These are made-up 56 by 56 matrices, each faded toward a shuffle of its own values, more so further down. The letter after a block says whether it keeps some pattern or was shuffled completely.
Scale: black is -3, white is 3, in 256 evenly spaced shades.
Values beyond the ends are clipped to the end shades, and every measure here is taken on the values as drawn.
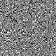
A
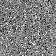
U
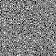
A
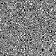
A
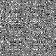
A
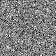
U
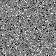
U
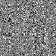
A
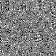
A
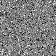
U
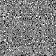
A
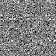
A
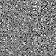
A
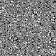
A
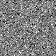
U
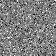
U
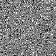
A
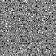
A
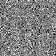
A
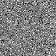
A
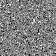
U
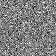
U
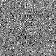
A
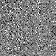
A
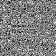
A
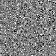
A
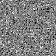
A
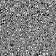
A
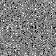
A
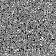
U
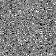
A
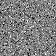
U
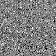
A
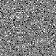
A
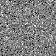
A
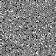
A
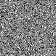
U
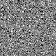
A
